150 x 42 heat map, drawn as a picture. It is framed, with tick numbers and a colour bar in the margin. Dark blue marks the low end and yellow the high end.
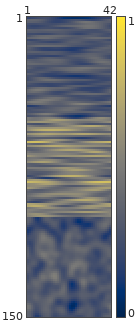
It is made of 3 by 1 panels. Panel 1,1: low, streaked across. Panel 2,1: middling, streaked across, strong in contrast. Panel 3,1: low, blotchy.
